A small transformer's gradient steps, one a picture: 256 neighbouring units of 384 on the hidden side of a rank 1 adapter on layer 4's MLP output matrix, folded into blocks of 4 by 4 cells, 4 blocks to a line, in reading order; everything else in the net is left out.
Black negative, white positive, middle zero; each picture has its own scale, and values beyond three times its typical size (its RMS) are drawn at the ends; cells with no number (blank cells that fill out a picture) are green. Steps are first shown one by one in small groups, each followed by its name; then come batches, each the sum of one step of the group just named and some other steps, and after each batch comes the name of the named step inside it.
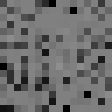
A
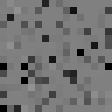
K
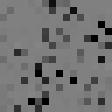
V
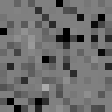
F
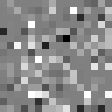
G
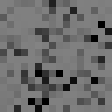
V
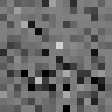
A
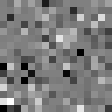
K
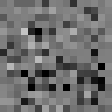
G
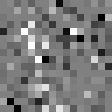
F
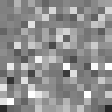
G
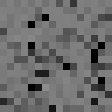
F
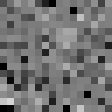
A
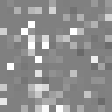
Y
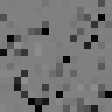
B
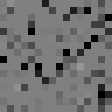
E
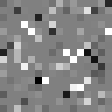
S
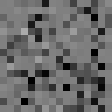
Y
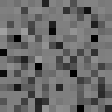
Y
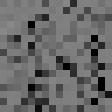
B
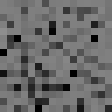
S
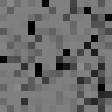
E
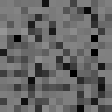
Y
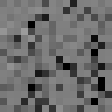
Y
